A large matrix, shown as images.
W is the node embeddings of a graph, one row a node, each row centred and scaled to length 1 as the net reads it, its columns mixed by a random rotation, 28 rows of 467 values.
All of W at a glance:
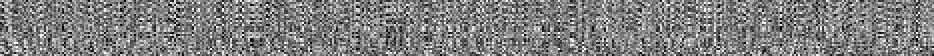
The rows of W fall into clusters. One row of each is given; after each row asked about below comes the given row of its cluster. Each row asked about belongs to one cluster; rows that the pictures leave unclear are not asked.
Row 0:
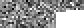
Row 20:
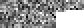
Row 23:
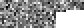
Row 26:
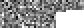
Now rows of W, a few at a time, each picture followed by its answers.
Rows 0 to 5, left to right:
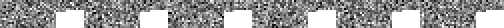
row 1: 26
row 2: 20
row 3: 0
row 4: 26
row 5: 26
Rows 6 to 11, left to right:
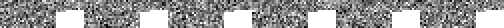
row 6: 20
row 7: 0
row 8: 26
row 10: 0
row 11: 20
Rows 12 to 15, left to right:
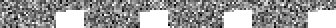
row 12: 26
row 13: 20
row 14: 20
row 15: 20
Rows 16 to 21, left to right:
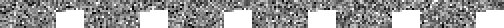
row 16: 0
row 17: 26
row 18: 0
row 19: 20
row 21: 23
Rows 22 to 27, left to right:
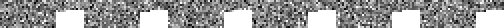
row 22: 20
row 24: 0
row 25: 23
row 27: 23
